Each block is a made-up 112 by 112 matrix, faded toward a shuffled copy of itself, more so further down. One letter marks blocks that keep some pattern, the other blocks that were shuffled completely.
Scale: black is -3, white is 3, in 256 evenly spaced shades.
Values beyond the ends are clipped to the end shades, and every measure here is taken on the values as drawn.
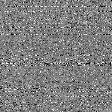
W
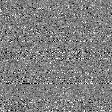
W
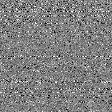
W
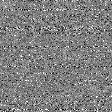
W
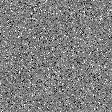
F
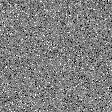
F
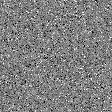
F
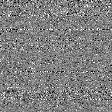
W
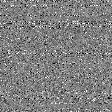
W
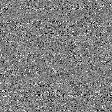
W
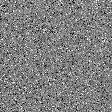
F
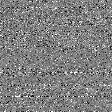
W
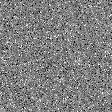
F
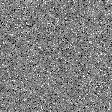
F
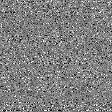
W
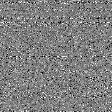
W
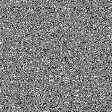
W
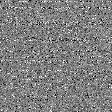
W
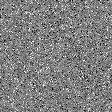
F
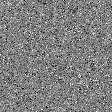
F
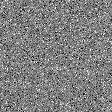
F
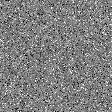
F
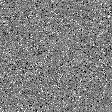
F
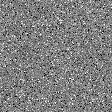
F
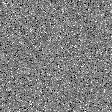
F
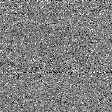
W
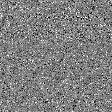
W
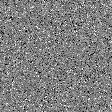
F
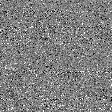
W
